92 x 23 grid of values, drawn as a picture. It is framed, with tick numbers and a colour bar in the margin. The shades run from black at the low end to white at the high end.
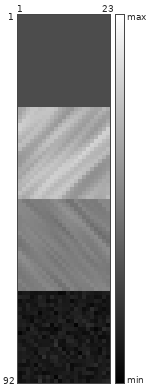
It is made of 4 by 1 panels. Panel 1,1: low, flat. Panel 2,1: high, slanting up to the right. Panel 3,1: middling, slanting down to the right, faint in contrast. Panel 4,1: very low, fine-grained, faint in contrast.
